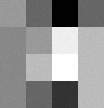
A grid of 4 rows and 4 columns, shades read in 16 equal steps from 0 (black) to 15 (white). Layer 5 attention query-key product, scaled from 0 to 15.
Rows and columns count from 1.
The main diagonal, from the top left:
9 9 15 11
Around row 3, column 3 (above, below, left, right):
14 3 11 11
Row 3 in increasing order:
8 11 11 15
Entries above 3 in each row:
3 4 4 3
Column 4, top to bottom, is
6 11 11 11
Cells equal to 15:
1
